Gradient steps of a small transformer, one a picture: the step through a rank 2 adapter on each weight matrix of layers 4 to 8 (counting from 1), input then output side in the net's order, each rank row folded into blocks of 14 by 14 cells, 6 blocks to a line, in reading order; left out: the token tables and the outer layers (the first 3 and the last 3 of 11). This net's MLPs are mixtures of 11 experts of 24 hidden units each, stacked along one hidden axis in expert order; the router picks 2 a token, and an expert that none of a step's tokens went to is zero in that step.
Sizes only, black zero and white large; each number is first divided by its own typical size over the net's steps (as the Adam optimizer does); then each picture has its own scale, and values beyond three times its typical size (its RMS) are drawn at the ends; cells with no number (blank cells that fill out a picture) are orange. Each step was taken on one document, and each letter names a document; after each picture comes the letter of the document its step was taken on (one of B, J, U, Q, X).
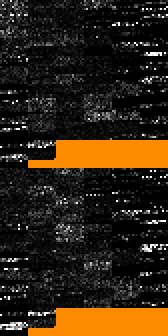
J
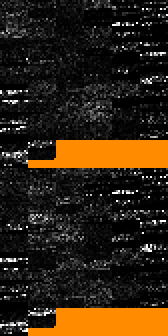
J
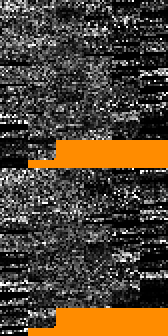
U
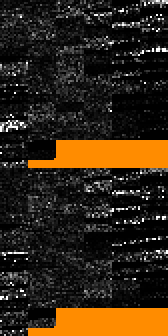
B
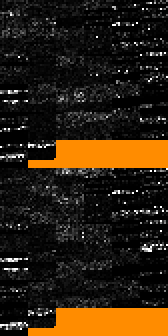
J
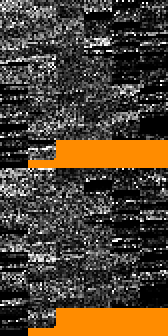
U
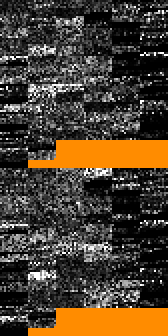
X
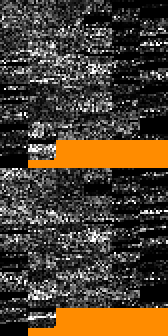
U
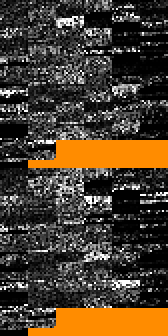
X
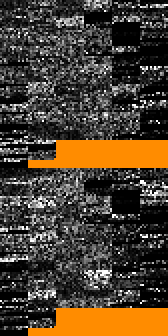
X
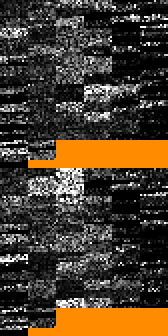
X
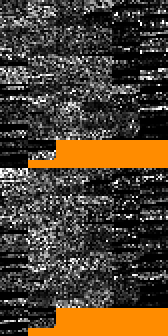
U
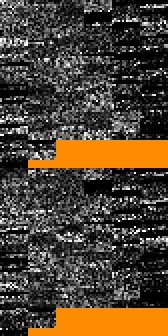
U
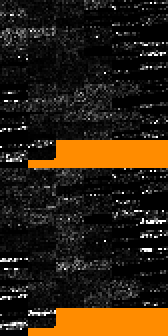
J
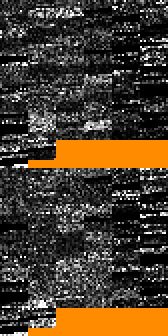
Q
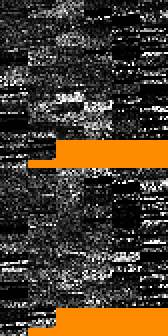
Q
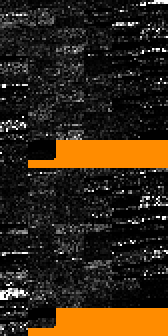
B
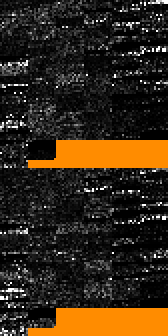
B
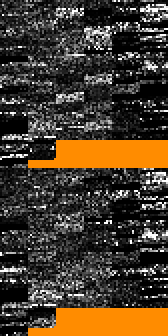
Q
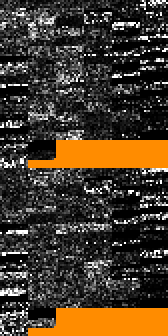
B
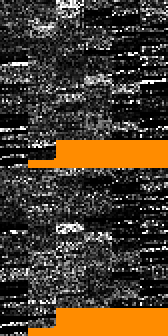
Q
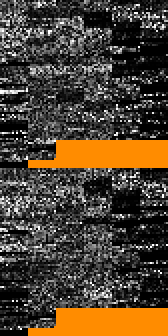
X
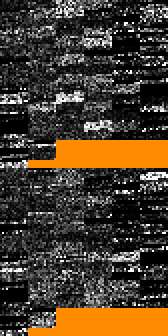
Q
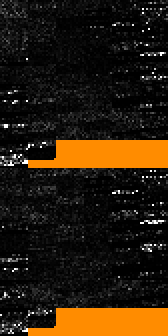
J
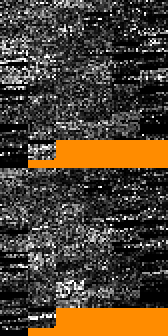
U
